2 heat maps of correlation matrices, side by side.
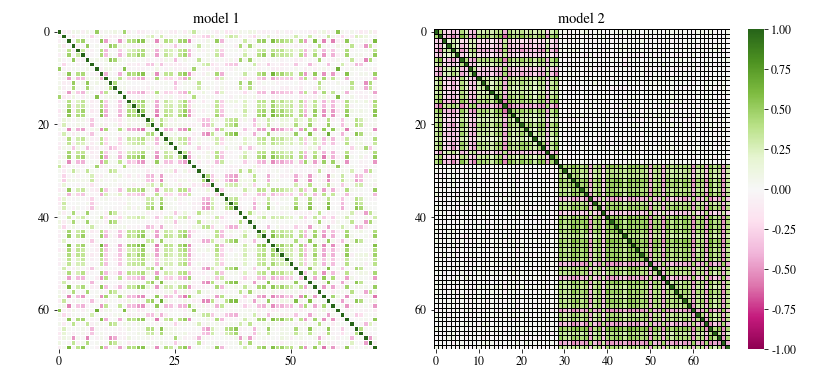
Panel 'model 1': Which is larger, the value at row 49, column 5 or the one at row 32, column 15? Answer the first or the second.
the first
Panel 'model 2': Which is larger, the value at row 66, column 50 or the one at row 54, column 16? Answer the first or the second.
the second
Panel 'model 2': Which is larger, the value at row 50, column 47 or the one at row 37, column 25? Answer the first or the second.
the second
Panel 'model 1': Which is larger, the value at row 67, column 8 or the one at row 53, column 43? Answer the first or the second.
the first
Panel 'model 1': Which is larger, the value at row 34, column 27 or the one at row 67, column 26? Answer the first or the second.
the first
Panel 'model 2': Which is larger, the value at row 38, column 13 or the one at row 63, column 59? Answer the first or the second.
the first
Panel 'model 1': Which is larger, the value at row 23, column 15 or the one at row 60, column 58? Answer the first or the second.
the first
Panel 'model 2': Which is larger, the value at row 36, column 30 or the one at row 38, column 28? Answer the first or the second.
the second
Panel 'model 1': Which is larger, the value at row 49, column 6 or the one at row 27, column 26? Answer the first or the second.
the second
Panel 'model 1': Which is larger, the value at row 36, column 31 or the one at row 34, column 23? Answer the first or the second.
the second
